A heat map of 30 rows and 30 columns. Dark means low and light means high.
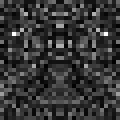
No row or column stands out. It is mirror symmetric from left to right. The grain is fine, like static. No overall slope runs across the table. Most values sit low, with a long tail of high ones.
